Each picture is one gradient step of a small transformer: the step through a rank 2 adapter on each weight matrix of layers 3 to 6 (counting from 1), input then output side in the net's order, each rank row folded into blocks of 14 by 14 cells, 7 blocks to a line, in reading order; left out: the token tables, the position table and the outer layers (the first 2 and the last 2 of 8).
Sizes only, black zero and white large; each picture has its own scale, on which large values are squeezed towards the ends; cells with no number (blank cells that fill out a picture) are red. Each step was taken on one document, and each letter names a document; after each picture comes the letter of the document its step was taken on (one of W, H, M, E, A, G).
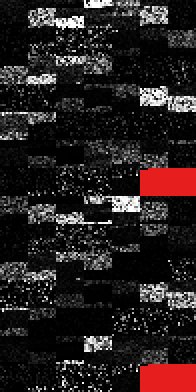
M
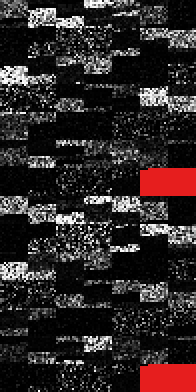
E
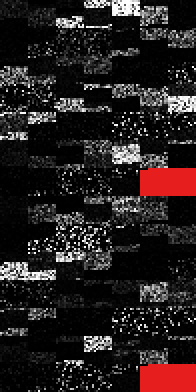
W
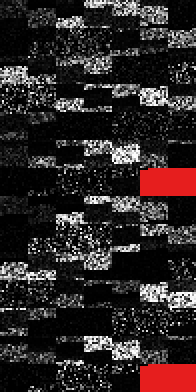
E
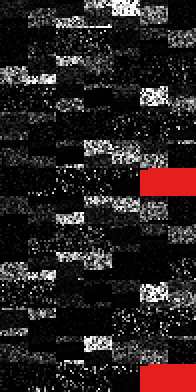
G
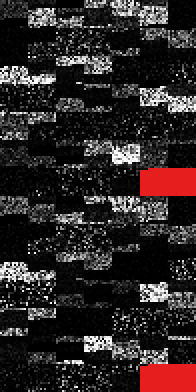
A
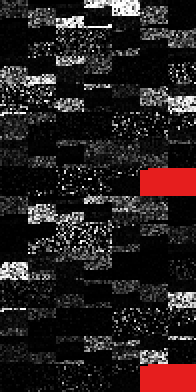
W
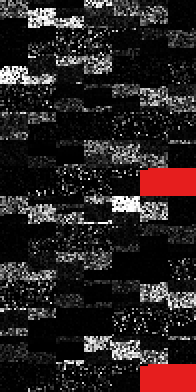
G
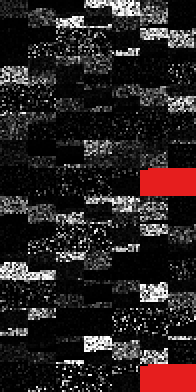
A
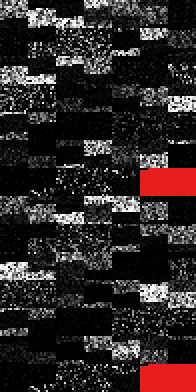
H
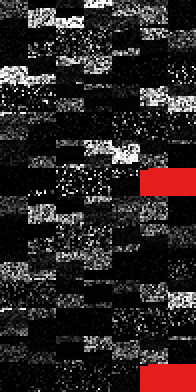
W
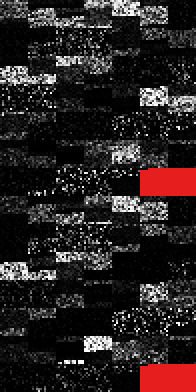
G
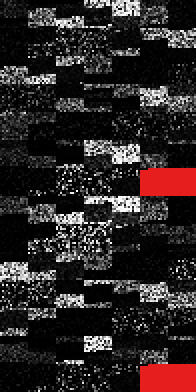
W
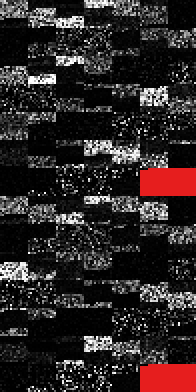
E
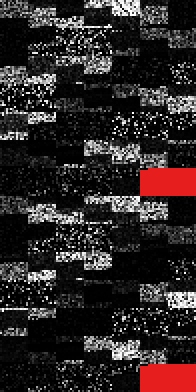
A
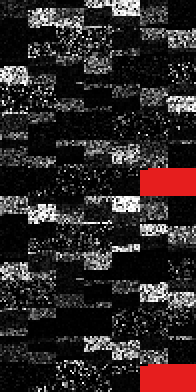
G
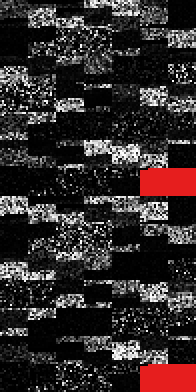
E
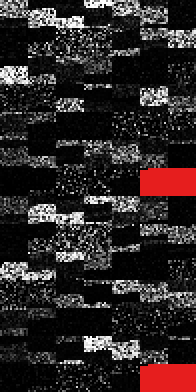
W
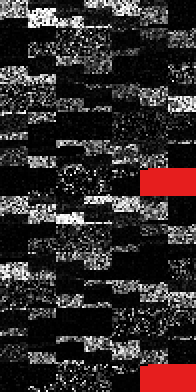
H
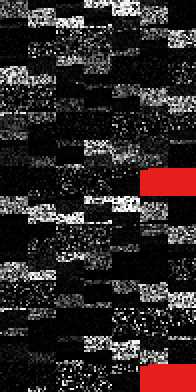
E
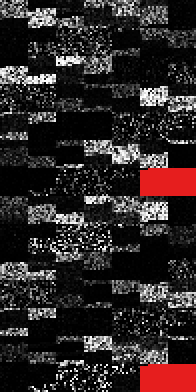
H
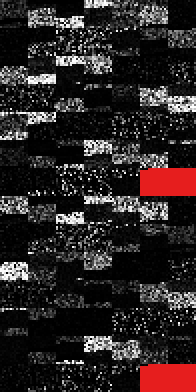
A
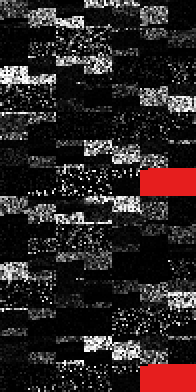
M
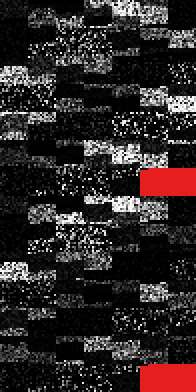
A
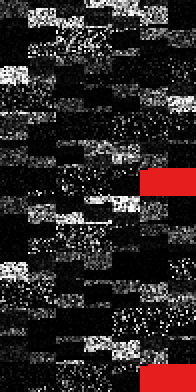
G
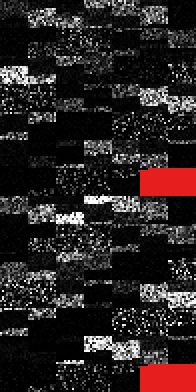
E
